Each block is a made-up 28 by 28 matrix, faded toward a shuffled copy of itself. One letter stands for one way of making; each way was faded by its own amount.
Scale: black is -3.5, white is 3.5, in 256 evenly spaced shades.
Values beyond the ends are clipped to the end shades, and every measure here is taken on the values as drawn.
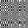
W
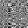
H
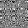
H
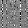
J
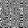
J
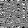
H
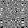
H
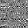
H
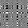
W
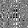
J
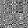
H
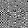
H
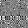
H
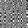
J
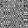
H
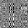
J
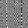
W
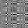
W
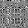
H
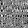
H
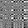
W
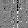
J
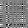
W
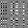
W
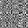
H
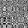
H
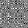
H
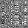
H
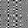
W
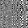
J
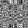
H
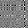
W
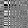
W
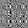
J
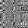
J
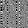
J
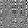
J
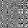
J
